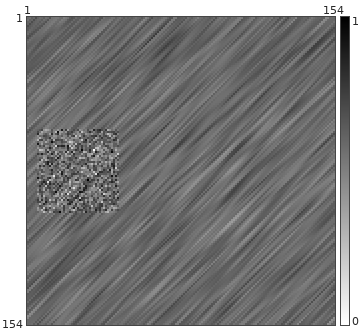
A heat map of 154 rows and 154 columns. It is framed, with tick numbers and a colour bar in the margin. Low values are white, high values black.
Odd rows or columns: none. Slope: none. Histogram: heavy tails on both sides. Odd patch: rougher, in the middle left. Grain: diagonal, up to the right. Roughest part: middle left.
